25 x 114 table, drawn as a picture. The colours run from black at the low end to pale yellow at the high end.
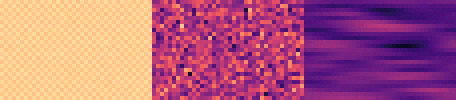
It is made of 1 by 3 panels. Panel 1,1: very high, checkered, faint in contrast. Panel 1,2: middling, fine-grained, strong in contrast. Panel 1,3: low, streaked across.
